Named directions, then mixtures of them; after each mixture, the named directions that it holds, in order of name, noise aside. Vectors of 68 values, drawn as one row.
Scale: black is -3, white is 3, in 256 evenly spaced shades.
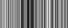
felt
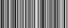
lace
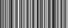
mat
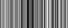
felt, mat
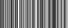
lace, mat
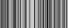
felt, lace, mat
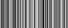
felt, lace, mat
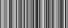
lace, mat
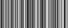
felt, lace, mat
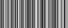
felt, lace, mat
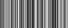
felt, lace, mat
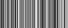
lace, mat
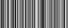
lace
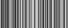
felt, lace, mat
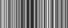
felt, lace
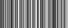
lace, mat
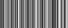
felt, lace, mat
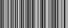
felt, lace, mat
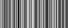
felt, lace, mat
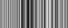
felt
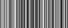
felt, lace, mat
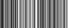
felt, lace, mat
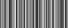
lace, mat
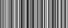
felt, mat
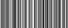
felt, lace, mat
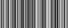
felt, lace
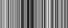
felt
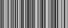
felt, lace, mat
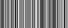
lace, mat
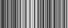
felt, lace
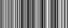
felt, lace, mat
